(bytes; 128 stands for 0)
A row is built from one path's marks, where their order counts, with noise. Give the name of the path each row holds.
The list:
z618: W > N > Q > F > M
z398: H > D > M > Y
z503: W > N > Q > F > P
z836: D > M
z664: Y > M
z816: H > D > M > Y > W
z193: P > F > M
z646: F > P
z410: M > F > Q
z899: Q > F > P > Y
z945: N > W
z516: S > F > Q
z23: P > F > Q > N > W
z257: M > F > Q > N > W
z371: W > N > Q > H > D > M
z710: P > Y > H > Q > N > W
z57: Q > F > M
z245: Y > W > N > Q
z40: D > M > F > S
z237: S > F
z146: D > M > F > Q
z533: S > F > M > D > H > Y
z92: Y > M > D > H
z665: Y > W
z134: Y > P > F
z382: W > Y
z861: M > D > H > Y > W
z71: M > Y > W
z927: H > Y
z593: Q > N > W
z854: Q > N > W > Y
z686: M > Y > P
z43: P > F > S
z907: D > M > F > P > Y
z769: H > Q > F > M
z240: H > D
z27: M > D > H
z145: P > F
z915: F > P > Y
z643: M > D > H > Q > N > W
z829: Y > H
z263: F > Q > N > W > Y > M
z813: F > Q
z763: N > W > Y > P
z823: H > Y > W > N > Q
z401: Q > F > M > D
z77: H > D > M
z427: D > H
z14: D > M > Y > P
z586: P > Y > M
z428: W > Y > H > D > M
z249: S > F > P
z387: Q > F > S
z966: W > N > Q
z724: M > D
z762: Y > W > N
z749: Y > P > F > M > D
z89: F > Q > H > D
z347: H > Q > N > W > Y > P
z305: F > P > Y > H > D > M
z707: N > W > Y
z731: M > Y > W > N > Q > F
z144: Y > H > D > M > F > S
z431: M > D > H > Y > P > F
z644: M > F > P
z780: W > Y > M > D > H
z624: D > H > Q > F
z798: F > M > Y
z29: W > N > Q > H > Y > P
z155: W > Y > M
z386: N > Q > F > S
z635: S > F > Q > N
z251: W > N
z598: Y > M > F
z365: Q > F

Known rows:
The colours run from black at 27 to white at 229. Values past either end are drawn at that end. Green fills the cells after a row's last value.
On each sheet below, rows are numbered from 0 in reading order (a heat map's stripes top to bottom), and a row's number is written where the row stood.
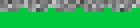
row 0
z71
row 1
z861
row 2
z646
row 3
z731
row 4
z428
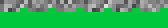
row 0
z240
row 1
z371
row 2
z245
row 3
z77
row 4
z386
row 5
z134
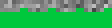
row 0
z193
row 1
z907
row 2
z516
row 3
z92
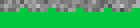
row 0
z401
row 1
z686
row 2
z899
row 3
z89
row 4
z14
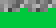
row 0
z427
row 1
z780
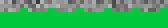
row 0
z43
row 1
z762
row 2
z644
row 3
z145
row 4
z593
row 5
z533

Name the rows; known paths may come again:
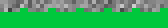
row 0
z427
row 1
z710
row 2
z686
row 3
z249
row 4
z428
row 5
z899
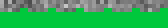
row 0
z237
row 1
z593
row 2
z155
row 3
z40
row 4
z915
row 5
z635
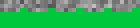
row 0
z401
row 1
z516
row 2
z624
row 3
z431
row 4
z57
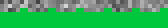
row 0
z816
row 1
z382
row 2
z586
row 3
z644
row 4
z945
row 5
z134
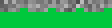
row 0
z966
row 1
z144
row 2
z724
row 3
z257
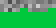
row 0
z829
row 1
z598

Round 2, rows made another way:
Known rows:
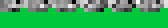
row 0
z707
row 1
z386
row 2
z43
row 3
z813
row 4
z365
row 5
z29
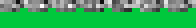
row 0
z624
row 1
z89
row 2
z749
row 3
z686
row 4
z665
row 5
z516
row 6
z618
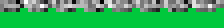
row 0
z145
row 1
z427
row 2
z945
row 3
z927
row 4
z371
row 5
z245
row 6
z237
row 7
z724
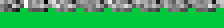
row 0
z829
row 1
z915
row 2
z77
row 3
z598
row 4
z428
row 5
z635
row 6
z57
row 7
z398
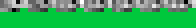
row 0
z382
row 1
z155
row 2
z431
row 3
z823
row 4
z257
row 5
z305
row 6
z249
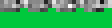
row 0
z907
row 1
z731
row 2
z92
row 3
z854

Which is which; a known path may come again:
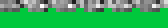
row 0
z193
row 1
z27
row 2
z144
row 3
z23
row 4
z428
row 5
z816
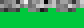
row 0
z586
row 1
z707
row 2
z861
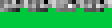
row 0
z245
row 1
z763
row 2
z40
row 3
z686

